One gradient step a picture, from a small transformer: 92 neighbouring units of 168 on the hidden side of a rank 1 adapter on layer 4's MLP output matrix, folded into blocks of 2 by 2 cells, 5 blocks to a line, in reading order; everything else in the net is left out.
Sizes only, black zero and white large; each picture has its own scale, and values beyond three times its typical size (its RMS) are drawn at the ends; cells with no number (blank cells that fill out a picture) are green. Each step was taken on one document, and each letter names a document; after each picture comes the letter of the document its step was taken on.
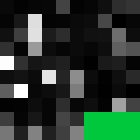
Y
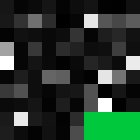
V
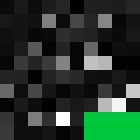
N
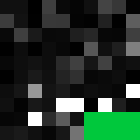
N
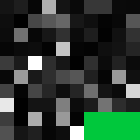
N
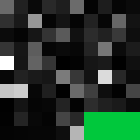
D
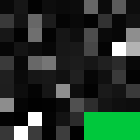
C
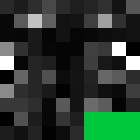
V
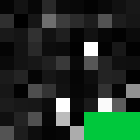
N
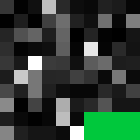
N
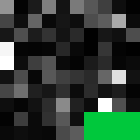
D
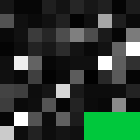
C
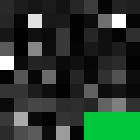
D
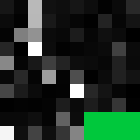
Y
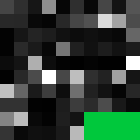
V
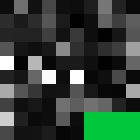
V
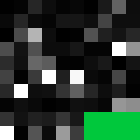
Y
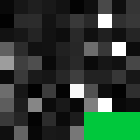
V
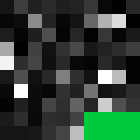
D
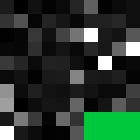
C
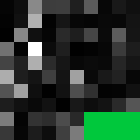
Y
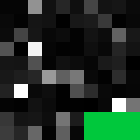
Y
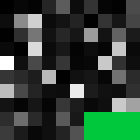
Y
